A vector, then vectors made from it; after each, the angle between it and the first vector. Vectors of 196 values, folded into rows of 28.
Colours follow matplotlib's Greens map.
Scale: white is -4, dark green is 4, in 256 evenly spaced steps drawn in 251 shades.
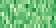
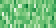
nearly parallel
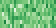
nearly parallel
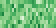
partly opposed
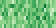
partly opposed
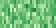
nearly parallel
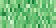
partly opposed
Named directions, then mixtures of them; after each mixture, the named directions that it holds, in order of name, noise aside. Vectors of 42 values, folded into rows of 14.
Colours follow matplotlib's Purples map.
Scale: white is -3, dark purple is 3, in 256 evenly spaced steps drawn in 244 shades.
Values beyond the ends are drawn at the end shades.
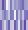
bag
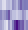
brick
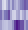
brick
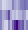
brick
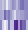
bag, brick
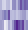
brick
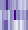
bag, brick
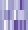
bag, brick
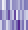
bag, brick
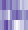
brick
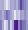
bag, brick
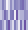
bag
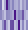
bag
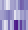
bag, brick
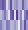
bag, brick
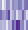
bag, brick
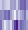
bag, brick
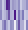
bag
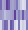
bag, brick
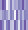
bag
